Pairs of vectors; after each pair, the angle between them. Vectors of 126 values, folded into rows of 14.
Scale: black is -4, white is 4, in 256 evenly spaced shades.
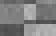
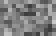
partly opposed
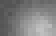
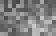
partly aligned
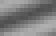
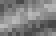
nearly opposite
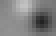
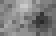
nearly parallel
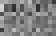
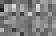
nearly opposite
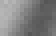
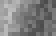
nearly parallel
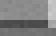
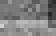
nearly opposite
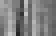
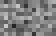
orthogonal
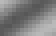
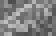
partly opposed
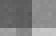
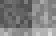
nearly parallel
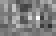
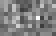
nearly parallel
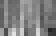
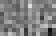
partly aligned
